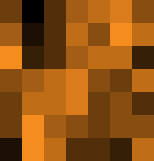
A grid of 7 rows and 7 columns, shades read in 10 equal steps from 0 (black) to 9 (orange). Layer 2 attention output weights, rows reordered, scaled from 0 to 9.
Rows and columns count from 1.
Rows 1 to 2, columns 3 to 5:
3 6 7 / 3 7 5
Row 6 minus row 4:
-1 3 -1 -3 -1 1 -2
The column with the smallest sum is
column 1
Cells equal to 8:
3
